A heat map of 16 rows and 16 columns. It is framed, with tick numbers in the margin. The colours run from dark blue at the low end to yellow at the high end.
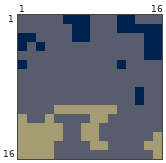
The ninth with the highest average is the bottom left. The ninth with the lowest average is the top right. A horizontal seam about 60% of the way down splits the table, and the bottom part is higher.
